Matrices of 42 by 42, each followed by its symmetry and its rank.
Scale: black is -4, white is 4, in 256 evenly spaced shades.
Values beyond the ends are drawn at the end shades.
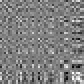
symmetric, rank three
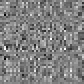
neither, rank five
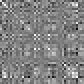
symmetric, rank five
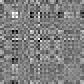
symmetric, rank three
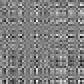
antisymmetric, rank two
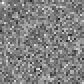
symmetric, full rank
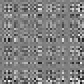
antisymmetric, rank two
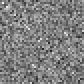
symmetric, full rank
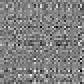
neither, rank five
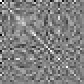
symmetric, rank five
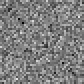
symmetric, full rank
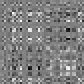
symmetric, rank three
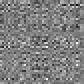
neither, rank five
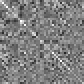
symmetric, rank five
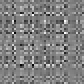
antisymmetric, rank two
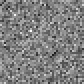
symmetric, full rank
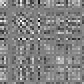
symmetric, rank three
